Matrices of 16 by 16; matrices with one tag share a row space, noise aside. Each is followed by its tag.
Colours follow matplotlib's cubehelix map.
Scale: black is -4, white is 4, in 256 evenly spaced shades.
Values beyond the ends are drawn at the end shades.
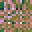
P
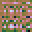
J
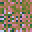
P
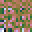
P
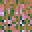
P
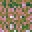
J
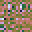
P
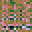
J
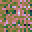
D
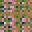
P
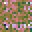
D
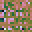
P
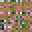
P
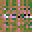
D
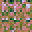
J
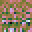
J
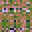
J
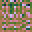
J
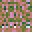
J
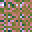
P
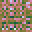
J
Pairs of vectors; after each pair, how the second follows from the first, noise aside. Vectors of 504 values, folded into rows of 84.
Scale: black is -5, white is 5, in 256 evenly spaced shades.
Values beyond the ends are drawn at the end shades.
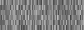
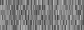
negated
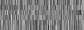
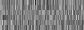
reversed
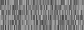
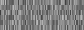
negated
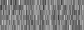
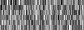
scaled up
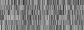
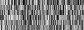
scaled up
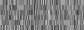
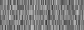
negated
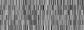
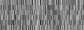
reversed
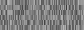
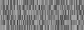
reversed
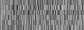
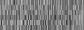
reversed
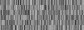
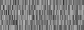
wrapped around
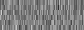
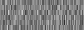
wrapped around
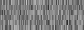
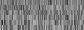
wrapped around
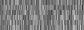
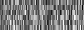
scaled up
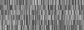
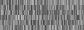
wrapped around
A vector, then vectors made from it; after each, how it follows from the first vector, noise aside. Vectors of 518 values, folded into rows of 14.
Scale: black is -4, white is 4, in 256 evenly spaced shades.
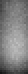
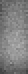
shrunk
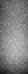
copied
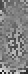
sign-scrambled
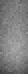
shrunk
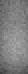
shrunk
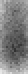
negated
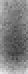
negated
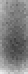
negated
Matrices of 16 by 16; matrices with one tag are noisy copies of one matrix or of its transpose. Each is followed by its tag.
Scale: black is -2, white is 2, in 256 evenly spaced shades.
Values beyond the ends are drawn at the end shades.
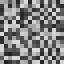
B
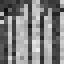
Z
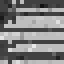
Z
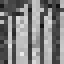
Z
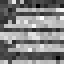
Z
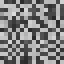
B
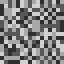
B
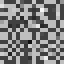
B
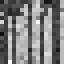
Z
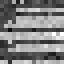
Z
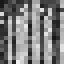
Z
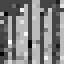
Z
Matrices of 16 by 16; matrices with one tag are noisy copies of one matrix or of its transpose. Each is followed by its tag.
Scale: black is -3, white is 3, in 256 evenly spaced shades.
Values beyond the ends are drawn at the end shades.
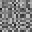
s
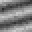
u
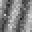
u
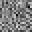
s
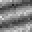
u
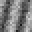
u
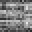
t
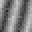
u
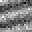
u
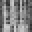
t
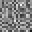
s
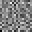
s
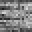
t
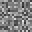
s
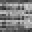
t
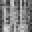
t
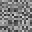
s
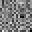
s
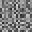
s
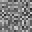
s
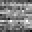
t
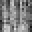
t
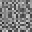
s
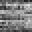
t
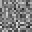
s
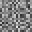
s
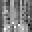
t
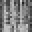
t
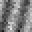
u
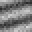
u
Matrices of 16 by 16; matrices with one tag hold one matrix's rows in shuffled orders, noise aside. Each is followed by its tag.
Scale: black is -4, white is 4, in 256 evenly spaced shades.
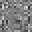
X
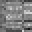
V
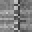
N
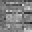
V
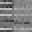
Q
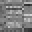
V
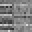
Q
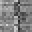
N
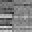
Q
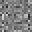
X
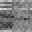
Q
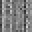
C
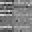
Q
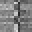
N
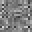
X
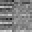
Q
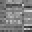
V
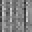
C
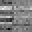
Q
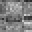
V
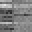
Q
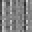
C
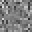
X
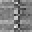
N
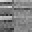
Q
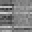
Q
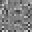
X
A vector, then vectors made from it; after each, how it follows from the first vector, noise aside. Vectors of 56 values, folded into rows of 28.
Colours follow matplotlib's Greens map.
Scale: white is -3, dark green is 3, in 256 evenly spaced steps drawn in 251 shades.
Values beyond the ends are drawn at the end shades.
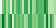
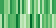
wrapped around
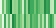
sign-scrambled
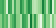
wrapped around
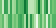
wrapped around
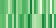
wrapped around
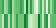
wrapped around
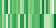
wrapped around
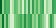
sign-scrambled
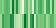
wrapped around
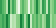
wrapped around
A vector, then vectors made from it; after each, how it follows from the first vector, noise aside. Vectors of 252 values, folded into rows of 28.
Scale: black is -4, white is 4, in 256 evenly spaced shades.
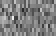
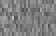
shrunk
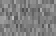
shrunk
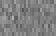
shrunk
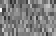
wrapped around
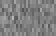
shrunk
